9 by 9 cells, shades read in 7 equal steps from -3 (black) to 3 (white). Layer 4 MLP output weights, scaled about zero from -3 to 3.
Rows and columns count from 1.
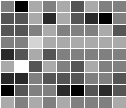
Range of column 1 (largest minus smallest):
4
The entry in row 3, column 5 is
0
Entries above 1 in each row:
0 0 0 1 0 1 0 0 0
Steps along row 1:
down up down up down up down same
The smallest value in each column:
-3 -3 -1 -2 -2 -3 -2 -3 -1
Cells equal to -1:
18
